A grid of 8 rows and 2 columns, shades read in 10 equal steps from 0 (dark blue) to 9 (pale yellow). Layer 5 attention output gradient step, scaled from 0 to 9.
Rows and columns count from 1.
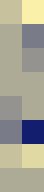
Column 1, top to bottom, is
7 6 6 6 5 4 7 6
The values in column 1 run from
4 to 7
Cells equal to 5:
2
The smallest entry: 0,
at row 6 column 2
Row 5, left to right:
5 6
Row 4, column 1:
6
